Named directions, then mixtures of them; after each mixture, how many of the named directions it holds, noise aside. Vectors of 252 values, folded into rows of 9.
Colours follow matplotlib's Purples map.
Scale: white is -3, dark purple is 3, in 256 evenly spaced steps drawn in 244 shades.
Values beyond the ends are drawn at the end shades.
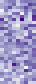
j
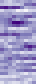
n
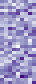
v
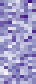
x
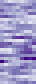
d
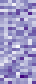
one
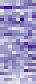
two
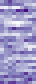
one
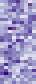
two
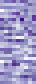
three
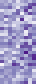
three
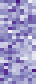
three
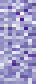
two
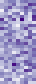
one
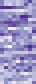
two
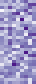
two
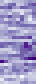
three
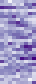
three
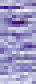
one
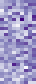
one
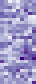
three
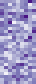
one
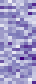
three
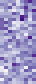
two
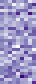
one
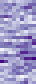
two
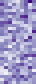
one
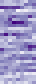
one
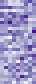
three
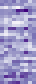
two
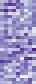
three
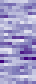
one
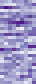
three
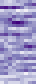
one
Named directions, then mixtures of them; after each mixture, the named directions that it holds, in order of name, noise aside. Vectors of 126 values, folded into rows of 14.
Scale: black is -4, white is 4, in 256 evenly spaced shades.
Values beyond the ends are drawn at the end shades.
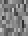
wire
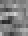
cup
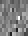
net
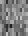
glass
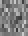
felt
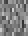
glass, wire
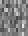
felt, wire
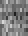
cup, glass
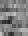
cup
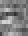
cup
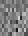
felt, net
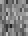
glass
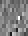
net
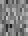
glass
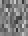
felt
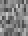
cup, wire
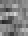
cup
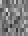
felt, glass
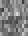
cup, felt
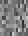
net, wire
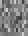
felt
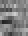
cup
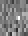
glass, net
